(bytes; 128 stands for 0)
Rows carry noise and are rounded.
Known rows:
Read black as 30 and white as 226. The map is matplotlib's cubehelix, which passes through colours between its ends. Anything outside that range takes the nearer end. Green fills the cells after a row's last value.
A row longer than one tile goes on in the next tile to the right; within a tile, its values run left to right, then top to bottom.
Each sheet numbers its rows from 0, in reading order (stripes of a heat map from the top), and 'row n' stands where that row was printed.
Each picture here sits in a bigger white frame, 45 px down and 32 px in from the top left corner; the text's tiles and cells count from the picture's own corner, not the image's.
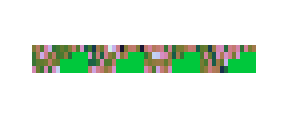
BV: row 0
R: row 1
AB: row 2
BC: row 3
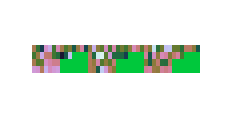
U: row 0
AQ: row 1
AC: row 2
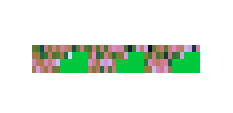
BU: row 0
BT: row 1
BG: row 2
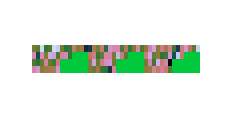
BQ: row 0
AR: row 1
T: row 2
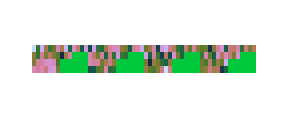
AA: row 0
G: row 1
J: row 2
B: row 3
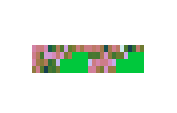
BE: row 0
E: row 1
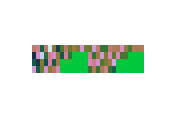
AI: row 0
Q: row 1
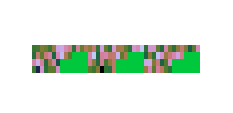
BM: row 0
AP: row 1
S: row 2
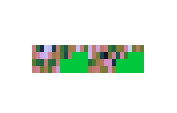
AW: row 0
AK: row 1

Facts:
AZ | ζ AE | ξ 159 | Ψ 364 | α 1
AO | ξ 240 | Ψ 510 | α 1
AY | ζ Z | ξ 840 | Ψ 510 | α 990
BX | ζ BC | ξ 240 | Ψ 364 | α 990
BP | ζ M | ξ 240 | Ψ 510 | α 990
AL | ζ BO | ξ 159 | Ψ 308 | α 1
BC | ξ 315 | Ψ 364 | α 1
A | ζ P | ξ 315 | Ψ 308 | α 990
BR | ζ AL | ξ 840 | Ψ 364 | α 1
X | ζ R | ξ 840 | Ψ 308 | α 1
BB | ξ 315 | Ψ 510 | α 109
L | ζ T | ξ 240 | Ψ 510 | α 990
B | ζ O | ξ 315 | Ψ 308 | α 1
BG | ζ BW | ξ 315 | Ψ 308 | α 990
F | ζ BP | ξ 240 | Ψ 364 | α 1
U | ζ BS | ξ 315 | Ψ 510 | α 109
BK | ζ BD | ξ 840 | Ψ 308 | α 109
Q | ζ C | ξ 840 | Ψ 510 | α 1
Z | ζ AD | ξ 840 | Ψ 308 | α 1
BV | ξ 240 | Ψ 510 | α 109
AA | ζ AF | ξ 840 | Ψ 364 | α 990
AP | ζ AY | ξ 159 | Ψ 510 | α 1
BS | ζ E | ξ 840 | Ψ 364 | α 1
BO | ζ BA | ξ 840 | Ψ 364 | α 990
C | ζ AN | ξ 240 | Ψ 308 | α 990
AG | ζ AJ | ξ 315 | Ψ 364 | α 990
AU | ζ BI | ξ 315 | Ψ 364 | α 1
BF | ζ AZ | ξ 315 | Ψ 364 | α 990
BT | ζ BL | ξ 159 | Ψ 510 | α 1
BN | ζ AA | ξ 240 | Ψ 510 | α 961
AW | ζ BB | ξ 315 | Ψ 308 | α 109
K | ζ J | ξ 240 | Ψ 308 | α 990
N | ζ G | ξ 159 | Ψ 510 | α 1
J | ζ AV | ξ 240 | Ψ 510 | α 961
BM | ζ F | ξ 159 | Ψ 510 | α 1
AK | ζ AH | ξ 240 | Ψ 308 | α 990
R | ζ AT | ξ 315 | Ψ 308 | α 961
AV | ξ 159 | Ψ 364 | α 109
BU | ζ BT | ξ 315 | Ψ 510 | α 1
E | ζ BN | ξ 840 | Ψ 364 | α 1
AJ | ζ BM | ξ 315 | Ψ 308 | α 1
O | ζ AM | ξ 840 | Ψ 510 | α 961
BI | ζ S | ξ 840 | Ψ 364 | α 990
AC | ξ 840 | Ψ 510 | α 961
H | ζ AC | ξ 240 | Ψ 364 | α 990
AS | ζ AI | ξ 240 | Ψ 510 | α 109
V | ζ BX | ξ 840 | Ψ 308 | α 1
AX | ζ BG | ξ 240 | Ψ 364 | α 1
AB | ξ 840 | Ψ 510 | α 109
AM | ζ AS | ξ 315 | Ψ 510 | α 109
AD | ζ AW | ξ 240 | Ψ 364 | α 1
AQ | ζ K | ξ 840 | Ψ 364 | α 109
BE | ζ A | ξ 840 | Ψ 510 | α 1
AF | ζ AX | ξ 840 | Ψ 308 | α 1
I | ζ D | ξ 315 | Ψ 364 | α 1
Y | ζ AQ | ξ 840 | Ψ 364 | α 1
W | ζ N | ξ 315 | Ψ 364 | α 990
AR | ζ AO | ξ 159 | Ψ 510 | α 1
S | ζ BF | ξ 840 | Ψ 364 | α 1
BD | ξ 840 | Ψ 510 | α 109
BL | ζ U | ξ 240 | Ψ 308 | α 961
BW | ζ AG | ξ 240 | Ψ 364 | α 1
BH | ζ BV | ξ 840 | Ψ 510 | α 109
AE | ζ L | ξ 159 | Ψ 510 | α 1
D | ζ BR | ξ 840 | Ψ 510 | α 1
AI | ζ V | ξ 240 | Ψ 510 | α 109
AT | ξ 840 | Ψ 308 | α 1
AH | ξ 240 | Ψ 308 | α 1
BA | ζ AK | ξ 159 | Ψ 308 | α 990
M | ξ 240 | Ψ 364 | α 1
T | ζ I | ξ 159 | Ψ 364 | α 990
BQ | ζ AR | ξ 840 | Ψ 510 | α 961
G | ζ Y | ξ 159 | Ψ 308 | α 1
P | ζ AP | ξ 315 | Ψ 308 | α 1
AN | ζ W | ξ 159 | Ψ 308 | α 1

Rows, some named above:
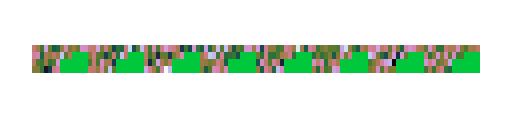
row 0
AD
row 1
L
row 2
BL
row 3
AV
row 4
BP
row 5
AX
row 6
BA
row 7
Q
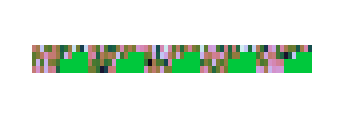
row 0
BI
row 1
AD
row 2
O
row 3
AY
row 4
U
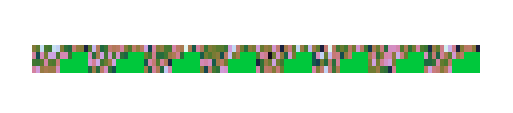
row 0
BQ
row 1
Y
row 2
BP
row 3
BW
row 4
BX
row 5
AM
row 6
AR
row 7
R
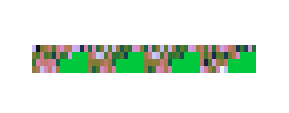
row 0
BG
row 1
AV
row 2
AV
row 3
BL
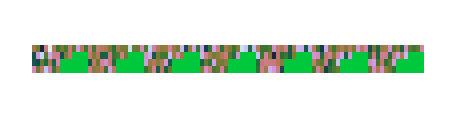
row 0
AM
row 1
H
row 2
AL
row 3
A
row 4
W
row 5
P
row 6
AU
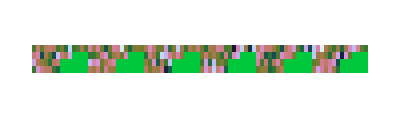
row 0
I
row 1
AF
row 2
V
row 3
BF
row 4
AH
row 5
BO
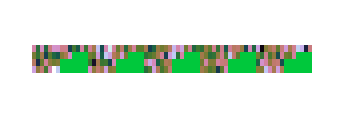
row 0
BN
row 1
O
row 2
AJ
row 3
AO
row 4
AG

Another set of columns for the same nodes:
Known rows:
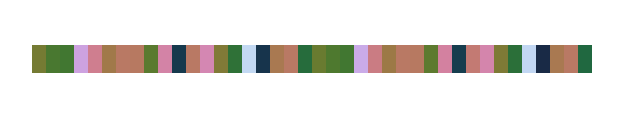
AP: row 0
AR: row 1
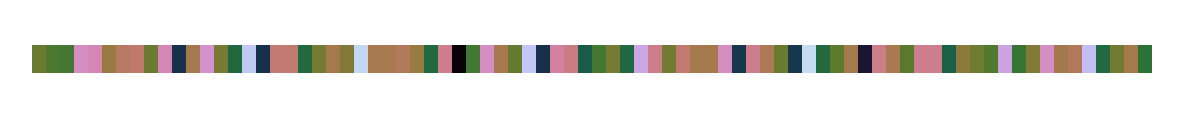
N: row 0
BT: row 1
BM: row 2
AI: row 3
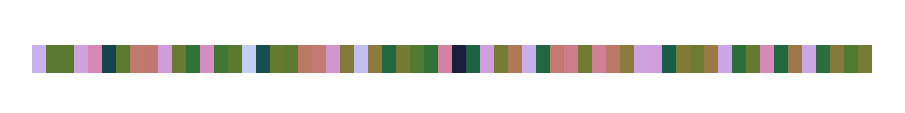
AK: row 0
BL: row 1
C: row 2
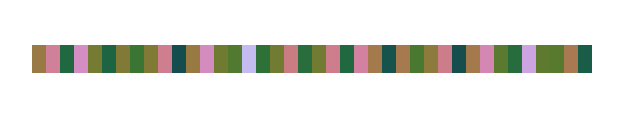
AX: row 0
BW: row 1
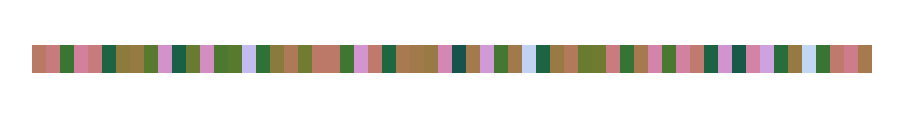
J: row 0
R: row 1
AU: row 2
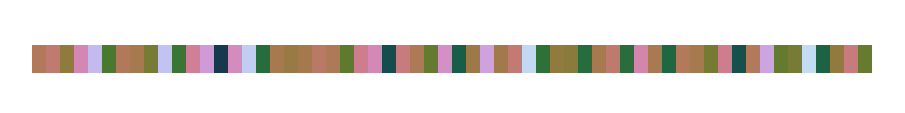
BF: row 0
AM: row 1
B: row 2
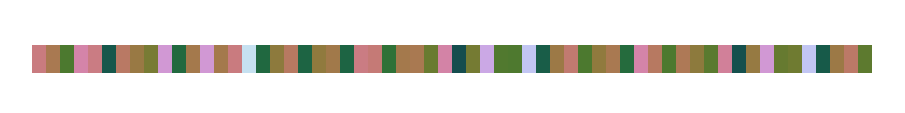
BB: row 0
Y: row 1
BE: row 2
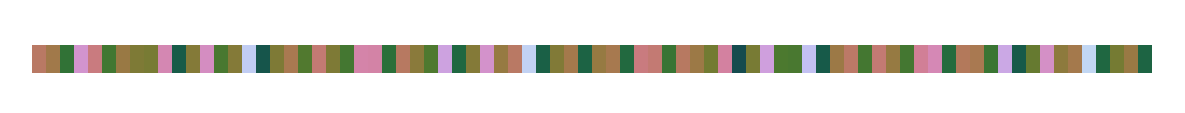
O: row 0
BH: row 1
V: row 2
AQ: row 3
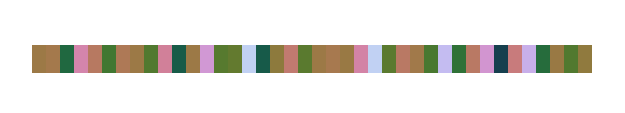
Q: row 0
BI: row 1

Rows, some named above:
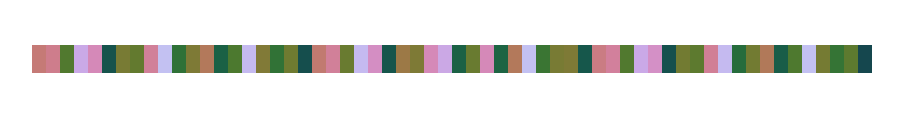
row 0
BP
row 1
BG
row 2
BP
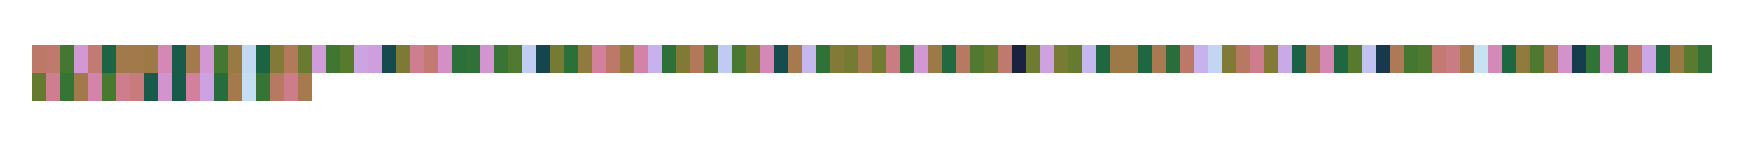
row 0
R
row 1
BO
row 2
L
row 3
AF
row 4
T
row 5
AA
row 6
AU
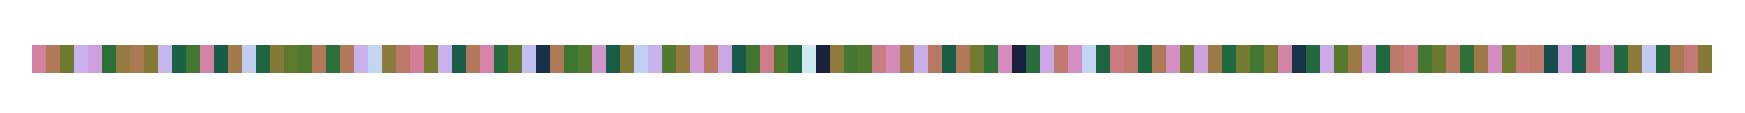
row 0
AY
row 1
T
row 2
BA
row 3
U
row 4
BN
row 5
S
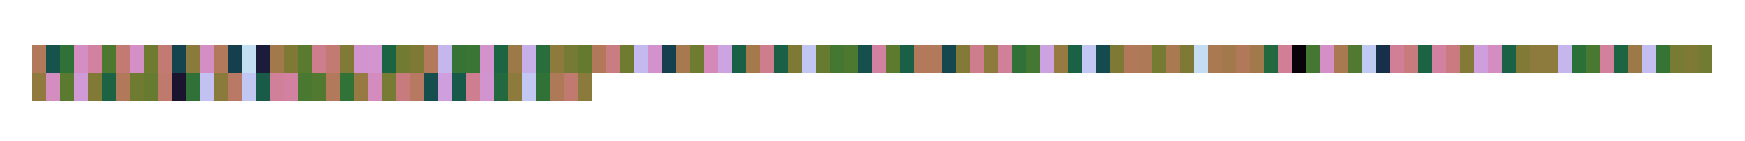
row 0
AL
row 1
BX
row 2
AG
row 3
AH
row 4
BT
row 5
H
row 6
BU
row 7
S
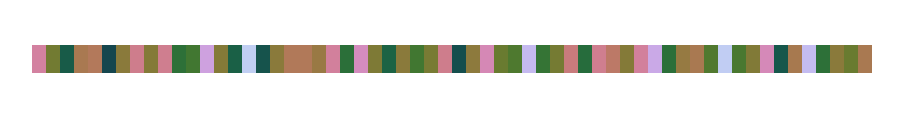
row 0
AH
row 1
AX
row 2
L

